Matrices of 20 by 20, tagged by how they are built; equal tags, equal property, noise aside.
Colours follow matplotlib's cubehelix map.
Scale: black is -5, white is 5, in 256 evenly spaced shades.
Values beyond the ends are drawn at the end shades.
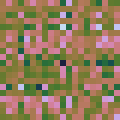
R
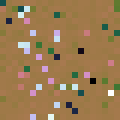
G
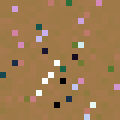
G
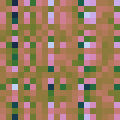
R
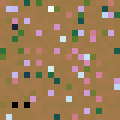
G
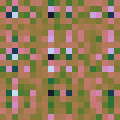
R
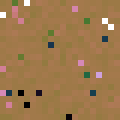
G
